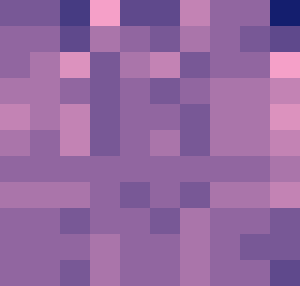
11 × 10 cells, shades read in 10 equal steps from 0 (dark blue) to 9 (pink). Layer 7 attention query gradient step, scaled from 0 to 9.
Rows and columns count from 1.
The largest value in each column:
7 6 8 9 6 7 7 6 6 9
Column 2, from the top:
4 5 6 6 6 5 5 6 5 5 5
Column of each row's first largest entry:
4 4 10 10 10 3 10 10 7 4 4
